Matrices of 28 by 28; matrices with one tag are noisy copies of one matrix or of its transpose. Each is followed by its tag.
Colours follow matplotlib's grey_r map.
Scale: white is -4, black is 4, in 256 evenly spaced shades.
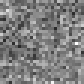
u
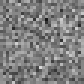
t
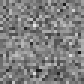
t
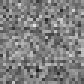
t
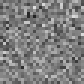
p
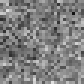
u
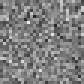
p
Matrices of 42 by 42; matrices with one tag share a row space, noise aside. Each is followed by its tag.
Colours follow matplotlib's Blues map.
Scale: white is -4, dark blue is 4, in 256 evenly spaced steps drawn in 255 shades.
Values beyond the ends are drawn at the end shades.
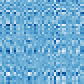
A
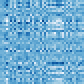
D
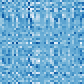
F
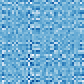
F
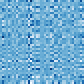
F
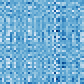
A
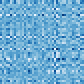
A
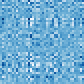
F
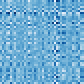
A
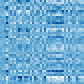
D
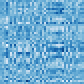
D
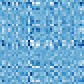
F
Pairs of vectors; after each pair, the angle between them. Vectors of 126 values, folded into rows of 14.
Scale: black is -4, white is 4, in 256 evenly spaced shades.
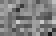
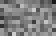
orthogonal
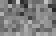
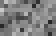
orthogonal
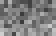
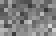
nearly parallel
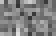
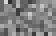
partly opposed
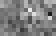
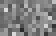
partly aligned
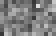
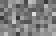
orthogonal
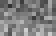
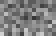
partly aligned
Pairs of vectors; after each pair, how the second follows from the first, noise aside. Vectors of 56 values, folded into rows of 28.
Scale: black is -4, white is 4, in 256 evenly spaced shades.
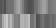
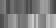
wrapped around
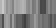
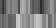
wrapped around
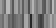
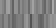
shrunk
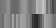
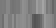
shrunk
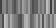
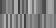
wrapped around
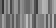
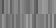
shrunk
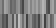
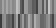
wrapped around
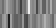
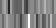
wrapped around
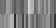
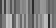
wrapped around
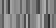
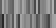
wrapped around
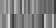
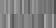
shrunk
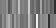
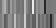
wrapped around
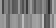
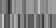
wrapped around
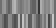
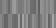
shrunk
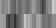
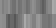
shrunk
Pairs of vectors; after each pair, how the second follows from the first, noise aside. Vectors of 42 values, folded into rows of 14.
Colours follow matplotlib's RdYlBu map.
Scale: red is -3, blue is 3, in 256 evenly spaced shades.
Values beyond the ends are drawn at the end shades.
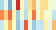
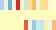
partly zeroed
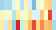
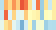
reversed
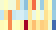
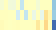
partly zeroed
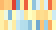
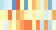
negated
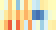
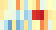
negated
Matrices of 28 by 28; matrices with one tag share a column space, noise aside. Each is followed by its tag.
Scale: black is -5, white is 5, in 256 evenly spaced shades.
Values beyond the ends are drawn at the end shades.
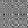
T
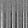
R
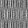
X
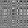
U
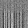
R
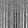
R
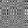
U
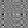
T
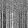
R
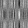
X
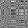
U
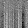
R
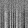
R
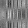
X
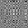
U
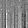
R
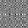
T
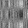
X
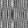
X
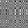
U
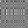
U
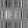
X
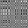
U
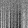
R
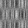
X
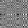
T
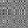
U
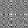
T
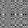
T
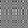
U
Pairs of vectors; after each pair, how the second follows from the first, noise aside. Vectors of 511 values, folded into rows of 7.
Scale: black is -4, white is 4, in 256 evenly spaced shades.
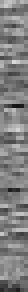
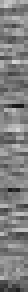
copied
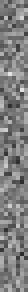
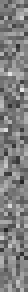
copied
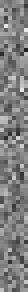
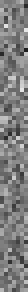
copied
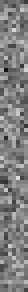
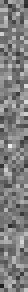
shuffled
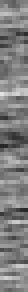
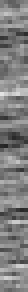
copied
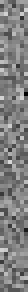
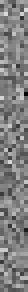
copied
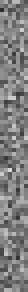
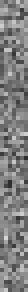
shuffled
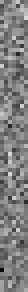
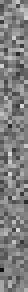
copied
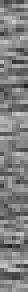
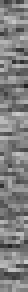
copied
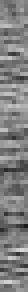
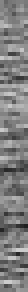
copied
